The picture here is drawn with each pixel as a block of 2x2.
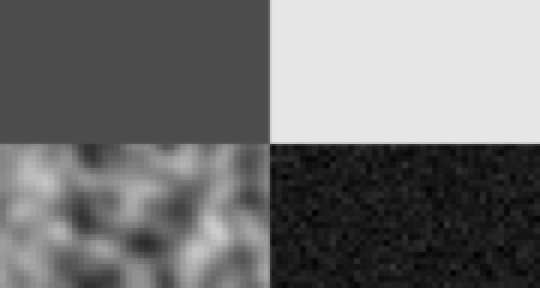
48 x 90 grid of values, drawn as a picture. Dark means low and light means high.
It is made of 2 by 2 panels. Panel 1,1: low, flat. Panel 1,2: very high, flat. Panel 2,1: middling, blotchy, strong in contrast. Panel 2,2: very low, fine-grained, faint in contrast.
